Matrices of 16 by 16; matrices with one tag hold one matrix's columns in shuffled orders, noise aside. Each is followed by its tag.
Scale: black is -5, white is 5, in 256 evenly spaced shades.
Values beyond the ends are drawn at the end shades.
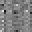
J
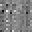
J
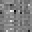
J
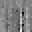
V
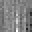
V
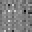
J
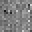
J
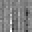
V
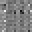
J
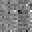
J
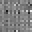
J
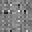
J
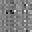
J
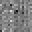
J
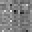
J
